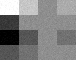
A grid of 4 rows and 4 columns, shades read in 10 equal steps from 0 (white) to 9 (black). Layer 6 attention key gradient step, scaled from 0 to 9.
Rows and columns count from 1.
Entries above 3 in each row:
1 4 4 4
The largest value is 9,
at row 3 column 1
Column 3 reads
4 4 4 4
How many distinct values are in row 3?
4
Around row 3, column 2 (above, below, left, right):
4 5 9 4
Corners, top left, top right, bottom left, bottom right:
0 3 6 4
